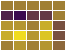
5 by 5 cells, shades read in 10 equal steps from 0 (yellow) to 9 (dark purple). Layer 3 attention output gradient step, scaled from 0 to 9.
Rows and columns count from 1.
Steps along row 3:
same up down up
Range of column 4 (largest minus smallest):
6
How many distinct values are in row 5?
3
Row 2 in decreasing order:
9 8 7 7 4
